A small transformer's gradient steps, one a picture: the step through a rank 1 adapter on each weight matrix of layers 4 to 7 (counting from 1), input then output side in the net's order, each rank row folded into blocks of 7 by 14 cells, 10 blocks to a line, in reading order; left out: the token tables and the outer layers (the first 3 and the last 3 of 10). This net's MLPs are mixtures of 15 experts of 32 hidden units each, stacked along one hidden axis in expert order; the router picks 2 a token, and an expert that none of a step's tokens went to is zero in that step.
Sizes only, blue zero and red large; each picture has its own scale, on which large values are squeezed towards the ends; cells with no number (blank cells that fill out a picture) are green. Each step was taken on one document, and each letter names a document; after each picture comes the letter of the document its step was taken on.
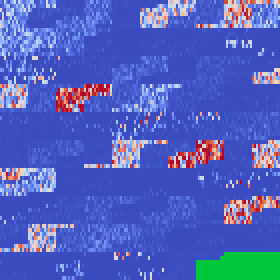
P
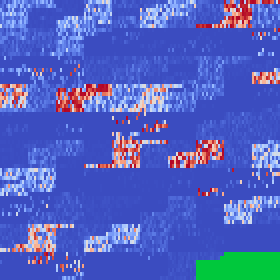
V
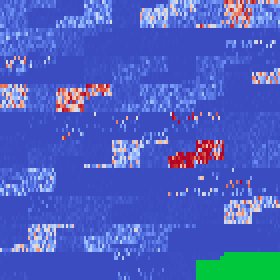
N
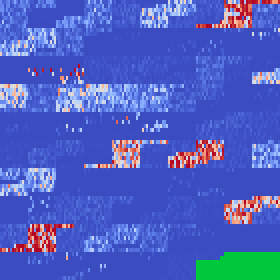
V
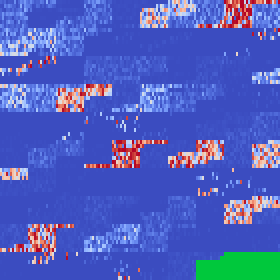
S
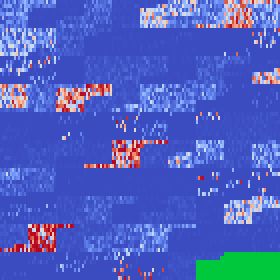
S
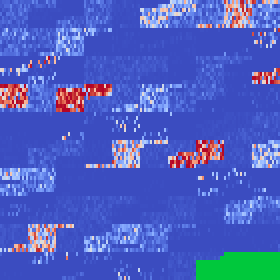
S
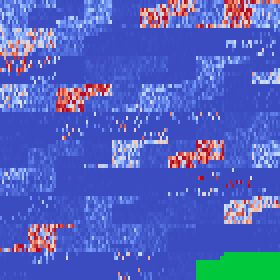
N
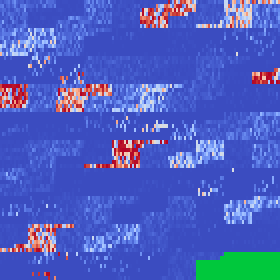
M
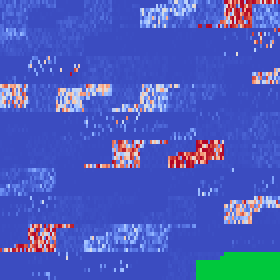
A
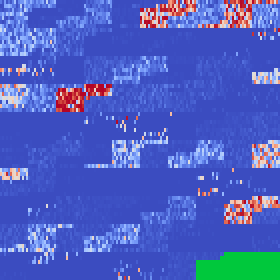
S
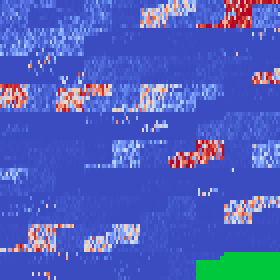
M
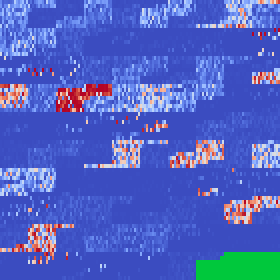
V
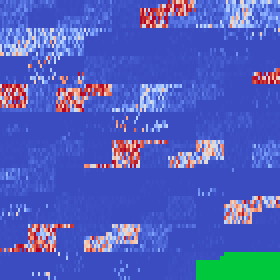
M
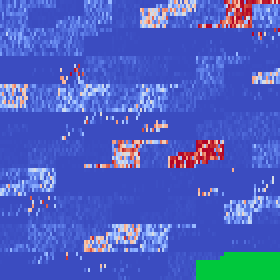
A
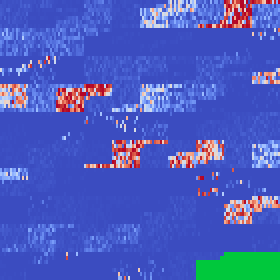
S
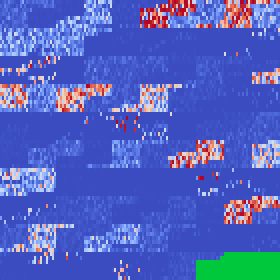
S
